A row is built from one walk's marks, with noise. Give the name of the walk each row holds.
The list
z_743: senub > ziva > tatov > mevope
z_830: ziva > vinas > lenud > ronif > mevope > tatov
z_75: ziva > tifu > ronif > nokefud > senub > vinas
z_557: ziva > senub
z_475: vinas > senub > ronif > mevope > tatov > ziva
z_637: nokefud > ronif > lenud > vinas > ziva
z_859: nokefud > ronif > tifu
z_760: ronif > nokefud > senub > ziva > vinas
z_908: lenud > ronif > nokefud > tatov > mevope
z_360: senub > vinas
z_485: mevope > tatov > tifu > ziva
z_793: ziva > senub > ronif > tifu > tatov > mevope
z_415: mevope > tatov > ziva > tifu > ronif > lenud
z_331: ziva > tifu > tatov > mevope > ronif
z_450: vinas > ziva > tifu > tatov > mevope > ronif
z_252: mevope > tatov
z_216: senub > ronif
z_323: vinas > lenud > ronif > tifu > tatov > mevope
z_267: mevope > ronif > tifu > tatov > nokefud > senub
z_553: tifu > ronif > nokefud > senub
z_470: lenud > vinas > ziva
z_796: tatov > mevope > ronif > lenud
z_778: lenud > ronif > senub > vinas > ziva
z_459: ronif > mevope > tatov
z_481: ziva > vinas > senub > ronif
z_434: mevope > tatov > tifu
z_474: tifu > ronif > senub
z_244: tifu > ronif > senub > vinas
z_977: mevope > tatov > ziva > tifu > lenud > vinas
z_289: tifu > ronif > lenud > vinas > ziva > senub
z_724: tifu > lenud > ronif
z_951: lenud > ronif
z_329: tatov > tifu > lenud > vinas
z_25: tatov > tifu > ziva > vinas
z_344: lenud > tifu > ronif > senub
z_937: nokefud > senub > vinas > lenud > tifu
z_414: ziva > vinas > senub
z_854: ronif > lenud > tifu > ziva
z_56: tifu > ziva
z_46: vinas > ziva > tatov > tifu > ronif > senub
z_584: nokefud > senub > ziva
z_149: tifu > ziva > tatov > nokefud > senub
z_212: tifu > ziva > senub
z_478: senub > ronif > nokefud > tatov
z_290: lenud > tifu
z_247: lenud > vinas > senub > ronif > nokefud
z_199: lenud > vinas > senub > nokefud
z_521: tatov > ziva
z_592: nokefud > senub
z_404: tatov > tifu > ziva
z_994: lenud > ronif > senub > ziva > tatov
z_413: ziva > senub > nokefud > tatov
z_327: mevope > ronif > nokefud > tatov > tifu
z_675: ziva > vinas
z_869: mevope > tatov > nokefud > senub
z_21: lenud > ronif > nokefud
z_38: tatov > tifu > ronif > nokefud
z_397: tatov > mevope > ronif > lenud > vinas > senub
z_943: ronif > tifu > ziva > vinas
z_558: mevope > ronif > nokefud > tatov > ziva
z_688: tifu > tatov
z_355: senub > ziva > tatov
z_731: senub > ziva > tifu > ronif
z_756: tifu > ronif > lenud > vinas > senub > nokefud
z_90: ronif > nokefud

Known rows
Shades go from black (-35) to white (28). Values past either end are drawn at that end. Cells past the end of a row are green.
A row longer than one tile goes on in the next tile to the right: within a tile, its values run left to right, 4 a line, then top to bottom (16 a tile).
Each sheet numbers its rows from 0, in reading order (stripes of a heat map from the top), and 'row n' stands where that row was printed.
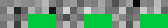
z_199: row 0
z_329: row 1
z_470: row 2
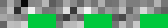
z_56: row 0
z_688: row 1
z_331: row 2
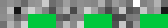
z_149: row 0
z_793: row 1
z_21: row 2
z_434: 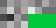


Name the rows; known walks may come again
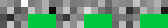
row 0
z_21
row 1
z_331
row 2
z_247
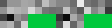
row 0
z_252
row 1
z_951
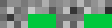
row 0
z_830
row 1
z_756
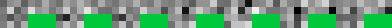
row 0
z_329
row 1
z_434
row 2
z_323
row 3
z_149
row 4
z_56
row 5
z_592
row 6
z_869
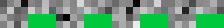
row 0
z_470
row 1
z_459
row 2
z_355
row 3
z_46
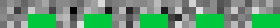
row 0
z_289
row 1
z_584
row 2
z_199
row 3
z_724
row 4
z_977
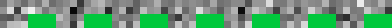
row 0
z_688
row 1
z_360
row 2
z_778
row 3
z_415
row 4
z_413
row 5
z_793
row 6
z_908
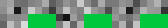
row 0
z_731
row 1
z_796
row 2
z_481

